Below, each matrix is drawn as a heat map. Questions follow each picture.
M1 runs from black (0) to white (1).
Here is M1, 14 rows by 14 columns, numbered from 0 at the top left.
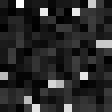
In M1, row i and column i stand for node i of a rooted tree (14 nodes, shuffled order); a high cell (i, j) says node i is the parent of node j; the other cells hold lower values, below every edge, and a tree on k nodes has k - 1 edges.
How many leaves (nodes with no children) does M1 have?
7
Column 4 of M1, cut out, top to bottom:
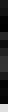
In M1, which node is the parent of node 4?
13
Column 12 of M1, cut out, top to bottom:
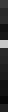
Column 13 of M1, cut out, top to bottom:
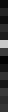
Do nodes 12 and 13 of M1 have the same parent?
yes
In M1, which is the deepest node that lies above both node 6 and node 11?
9
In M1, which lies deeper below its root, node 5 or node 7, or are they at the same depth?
node 7
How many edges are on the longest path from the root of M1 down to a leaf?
3
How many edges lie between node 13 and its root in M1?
2
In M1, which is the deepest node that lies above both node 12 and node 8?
5
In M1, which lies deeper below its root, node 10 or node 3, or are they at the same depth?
node 3
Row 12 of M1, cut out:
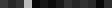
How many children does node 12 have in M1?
1
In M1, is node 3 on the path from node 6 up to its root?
no
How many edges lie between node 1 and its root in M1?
0
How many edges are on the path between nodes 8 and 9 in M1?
4
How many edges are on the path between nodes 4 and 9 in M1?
4
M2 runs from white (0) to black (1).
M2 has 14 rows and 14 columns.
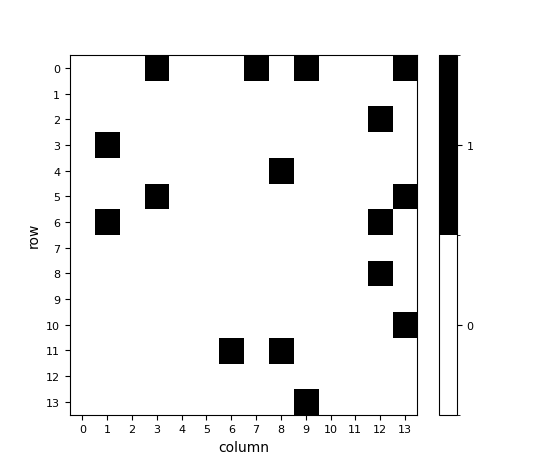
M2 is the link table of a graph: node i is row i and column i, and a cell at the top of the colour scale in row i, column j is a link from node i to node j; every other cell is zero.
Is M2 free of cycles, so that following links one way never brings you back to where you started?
yes
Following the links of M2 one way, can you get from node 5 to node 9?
yes
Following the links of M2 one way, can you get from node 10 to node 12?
no
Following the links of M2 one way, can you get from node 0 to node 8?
no
